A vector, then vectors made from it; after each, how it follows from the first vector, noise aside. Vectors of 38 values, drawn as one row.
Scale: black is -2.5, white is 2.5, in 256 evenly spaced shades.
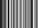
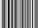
sign-scrambled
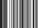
sign-scrambled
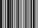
sign-scrambled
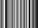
reversed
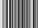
negated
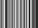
reversed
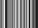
reversed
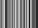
reversed
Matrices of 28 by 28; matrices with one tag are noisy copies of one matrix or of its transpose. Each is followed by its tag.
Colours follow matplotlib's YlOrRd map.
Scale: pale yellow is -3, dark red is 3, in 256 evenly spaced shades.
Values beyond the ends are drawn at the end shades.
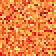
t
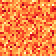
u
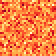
u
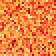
t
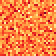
t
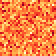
u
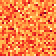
t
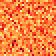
t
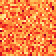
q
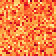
q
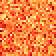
q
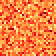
t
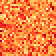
q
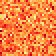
q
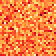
t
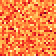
t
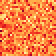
q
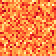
u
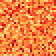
t
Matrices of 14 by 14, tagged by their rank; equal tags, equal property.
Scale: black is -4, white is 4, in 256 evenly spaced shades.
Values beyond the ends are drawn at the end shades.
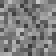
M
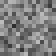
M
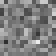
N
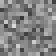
M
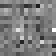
N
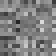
N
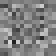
N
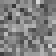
M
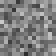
M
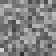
M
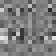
N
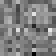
N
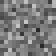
M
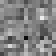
N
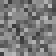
M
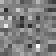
N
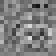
N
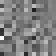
N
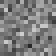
M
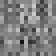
N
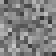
M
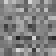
N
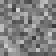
M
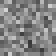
M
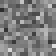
M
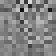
N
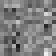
N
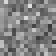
M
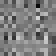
N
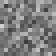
M
